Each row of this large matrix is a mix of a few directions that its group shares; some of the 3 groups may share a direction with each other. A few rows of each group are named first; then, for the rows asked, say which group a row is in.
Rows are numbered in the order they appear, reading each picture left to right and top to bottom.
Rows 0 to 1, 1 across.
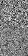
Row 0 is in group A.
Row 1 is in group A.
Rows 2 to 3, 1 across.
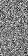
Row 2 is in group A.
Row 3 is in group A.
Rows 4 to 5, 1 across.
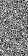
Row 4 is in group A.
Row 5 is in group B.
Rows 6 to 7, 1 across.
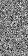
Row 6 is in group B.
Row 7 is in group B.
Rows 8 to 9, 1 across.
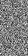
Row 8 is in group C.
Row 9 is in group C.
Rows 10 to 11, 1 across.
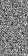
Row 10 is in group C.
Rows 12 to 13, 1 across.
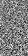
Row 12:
A
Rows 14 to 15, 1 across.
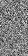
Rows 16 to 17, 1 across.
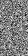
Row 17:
C
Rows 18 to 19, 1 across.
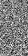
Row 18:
C
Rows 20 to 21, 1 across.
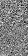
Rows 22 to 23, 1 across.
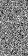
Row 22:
B
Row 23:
B
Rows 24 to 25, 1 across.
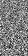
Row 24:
A
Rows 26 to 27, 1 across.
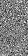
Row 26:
A
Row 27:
B
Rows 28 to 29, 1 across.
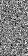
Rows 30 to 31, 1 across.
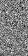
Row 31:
B
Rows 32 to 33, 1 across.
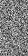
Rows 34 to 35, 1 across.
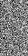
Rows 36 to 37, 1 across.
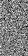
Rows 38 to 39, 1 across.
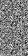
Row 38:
B
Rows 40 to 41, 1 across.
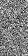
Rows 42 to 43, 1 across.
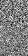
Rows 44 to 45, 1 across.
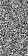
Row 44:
C
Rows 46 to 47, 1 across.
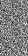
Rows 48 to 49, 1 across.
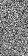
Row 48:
A
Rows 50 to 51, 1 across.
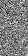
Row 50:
B
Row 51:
A
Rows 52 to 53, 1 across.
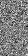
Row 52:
A
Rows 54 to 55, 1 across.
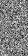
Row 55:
B
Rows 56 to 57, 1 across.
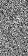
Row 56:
B
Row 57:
C
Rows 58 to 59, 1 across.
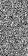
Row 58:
C
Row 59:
A
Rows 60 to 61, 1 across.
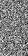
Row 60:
A
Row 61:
A
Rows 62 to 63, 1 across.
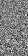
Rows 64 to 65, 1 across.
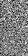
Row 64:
C
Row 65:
A
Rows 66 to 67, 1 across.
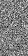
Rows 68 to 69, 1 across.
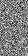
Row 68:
B
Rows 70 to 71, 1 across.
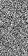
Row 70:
B
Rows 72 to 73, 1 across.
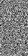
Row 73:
A
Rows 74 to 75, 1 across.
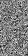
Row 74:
A
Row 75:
A
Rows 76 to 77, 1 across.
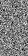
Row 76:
C
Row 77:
A
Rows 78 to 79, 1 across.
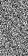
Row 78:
C
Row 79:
C
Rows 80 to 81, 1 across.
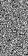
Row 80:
C
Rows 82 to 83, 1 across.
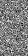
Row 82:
B
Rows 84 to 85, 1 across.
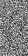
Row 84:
A
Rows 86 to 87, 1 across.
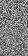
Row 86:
A
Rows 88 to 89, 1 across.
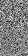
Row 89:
A
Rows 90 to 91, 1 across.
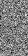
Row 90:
A
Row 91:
B
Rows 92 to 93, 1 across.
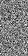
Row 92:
A
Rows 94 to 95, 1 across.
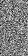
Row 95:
A
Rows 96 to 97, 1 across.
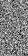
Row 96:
C
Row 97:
B
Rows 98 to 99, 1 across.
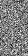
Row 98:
A
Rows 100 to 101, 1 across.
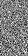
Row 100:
A
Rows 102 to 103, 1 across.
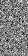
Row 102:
C
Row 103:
B
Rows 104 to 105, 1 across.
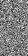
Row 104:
C
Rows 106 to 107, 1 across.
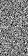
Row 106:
B
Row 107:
C
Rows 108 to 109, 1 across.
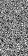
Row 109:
B
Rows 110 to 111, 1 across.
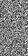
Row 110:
C
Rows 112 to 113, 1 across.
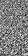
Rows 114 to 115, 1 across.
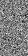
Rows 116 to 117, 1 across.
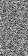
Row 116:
A
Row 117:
A
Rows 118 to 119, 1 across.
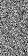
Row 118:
A
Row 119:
C
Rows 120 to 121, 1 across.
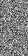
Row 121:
A
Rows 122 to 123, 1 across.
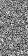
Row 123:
B
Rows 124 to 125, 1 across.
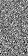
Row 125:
C
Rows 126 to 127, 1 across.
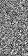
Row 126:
B
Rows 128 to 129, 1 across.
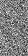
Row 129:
C
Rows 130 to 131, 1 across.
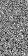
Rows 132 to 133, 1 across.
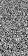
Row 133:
B
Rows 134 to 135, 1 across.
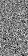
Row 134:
A
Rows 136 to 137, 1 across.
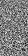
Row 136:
C
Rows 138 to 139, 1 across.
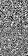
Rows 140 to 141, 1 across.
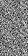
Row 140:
C
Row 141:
C
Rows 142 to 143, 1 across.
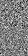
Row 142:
B
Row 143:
A
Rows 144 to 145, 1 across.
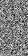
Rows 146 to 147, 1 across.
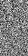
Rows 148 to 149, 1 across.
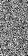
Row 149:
A
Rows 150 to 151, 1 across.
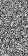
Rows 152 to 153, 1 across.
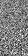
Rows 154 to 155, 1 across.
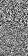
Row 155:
B
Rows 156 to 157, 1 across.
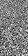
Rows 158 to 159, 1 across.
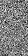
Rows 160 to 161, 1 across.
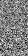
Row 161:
B
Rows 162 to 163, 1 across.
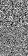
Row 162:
C
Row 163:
B
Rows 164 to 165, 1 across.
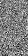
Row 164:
A
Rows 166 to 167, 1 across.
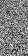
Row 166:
B
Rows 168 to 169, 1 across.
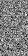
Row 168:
A
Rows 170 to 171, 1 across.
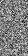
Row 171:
B
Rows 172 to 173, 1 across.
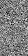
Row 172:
B
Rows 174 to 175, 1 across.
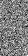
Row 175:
A
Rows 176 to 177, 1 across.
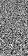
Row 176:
A
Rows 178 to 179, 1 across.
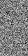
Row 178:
B
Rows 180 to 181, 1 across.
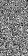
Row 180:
B
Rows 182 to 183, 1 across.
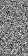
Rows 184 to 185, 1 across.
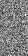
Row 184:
A
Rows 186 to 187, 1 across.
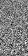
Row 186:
B
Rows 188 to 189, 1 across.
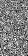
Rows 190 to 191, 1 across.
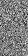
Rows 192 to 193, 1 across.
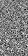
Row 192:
C
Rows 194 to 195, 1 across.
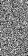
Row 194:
C
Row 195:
A
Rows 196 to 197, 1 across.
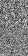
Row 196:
A
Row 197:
B
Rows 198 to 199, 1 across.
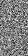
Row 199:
A
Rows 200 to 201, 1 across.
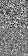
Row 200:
B
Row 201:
B
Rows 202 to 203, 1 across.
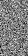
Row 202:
C
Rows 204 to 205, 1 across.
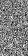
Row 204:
C
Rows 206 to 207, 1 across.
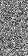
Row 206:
A
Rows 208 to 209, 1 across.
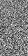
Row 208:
B
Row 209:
A
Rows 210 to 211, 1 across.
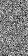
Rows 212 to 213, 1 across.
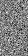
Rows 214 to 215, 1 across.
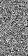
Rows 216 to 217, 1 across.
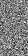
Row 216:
A
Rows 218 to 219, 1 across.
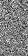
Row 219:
B
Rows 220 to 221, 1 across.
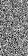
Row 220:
C
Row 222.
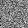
